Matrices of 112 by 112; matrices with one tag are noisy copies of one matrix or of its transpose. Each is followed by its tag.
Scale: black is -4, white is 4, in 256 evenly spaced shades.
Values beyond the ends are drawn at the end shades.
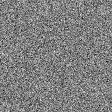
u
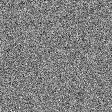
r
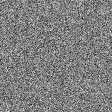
u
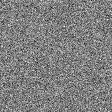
r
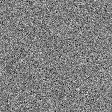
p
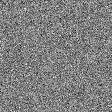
r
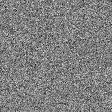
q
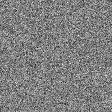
q
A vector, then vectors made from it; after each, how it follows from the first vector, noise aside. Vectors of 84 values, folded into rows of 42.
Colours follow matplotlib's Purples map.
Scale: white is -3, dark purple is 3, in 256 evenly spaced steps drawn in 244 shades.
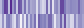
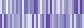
wrapped around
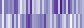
wrapped around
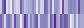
sign-scrambled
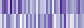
copied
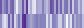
wrapped around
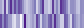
sign-scrambled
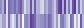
wrapped around
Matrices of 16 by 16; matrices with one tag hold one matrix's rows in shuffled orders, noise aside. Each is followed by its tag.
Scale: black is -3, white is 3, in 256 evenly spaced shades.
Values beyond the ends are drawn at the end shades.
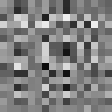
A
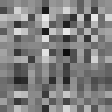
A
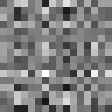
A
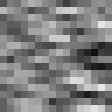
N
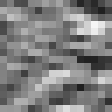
N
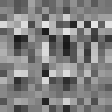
A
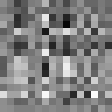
A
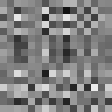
A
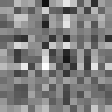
A
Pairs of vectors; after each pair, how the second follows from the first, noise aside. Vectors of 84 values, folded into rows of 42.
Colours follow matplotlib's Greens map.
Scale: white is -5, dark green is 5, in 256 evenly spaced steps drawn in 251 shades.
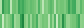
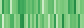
copied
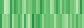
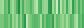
shuffled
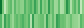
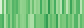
sign-scrambled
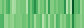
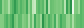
negated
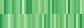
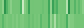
partly zeroed
